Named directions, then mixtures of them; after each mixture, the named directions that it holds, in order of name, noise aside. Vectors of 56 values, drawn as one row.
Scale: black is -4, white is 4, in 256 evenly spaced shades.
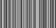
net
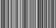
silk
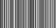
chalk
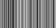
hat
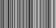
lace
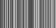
chalk, lace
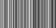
lace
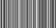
net, silk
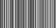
chalk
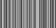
net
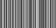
chalk, net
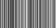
chalk, hat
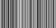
hat, silk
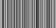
chalk, net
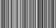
silk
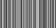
net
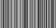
chalk, silk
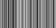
hat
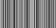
chalk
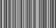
net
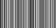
chalk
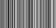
lace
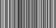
hat, silk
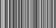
lace, silk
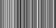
hat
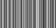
net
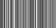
chalk, silk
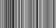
hat, silk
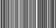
net, silk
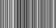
hat
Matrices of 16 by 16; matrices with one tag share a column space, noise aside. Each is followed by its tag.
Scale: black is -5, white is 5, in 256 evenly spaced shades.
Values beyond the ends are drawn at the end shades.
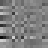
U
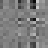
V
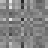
V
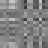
V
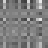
V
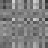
V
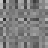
V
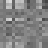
V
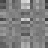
V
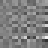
U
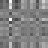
V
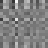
V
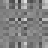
V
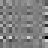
U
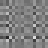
U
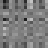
V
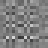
U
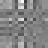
V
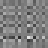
U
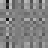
V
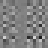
U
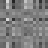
V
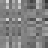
V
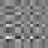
U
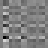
U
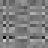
U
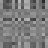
V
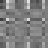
V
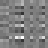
U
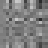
V
